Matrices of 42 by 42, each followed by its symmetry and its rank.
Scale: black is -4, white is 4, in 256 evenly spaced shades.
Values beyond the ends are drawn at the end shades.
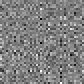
neither, rank five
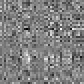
neither, rank five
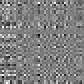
neither, rank three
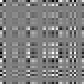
symmetric, rank one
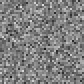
neither, full rank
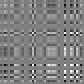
symmetric, rank one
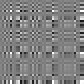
symmetric, rank one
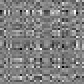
neither, rank three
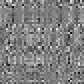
neither, rank five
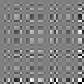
symmetric, rank one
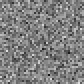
neither, full rank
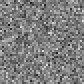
neither, full rank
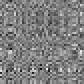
neither, rank five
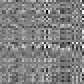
neither, rank three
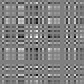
symmetric, rank one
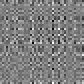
neither, rank three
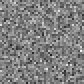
neither, full rank
